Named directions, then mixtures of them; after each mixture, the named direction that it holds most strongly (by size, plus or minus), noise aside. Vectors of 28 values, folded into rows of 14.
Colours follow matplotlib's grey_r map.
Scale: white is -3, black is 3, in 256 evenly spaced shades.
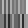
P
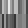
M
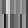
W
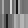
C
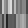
M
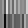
P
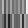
P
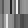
C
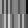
P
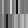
C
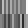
P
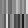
P
